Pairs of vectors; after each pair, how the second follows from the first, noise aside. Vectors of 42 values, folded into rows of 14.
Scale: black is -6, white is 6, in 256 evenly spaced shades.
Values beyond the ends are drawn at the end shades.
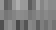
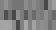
wrapped around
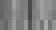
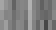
negated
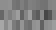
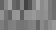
wrapped around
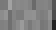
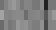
wrapped around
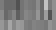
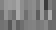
negated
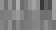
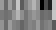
scaled up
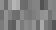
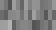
wrapped around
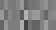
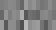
negated
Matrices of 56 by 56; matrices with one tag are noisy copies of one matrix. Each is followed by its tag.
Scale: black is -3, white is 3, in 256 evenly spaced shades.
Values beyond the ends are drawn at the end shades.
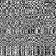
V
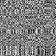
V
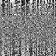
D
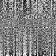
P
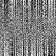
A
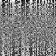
D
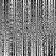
A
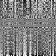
P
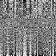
P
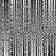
A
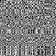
V
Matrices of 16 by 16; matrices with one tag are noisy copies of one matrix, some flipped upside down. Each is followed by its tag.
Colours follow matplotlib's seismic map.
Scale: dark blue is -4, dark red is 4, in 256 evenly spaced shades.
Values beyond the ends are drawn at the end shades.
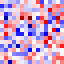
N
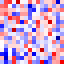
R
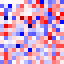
N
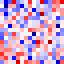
R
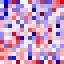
R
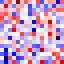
R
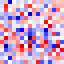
N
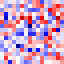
N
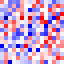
N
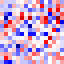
N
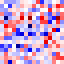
N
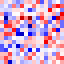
N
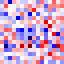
N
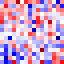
R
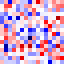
N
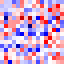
N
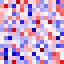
R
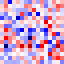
N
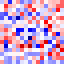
N
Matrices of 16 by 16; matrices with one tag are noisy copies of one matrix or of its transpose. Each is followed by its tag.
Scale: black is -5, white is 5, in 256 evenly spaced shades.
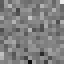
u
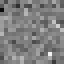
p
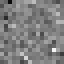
p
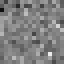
p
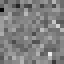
p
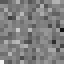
u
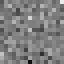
u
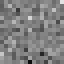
u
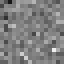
p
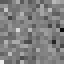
u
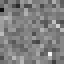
p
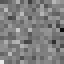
u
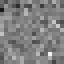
p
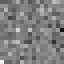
u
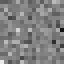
u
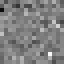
p
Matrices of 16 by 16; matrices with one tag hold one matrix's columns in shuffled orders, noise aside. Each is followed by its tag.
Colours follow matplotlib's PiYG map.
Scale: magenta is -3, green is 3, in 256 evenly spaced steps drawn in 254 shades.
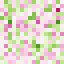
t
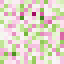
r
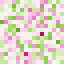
r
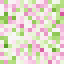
t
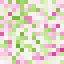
t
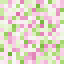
r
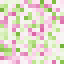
t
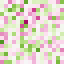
r
